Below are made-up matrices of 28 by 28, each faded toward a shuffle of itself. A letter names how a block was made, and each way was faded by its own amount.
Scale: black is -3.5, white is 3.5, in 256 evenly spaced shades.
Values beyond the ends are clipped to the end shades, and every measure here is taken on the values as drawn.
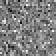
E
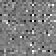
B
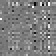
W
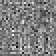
E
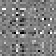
W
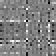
W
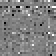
B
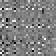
W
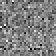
E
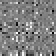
W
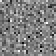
E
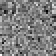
E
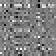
W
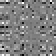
W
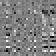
W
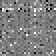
B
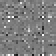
B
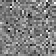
E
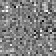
E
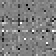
B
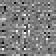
B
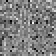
E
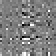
W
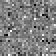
E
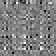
W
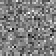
E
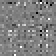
B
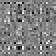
W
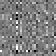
W
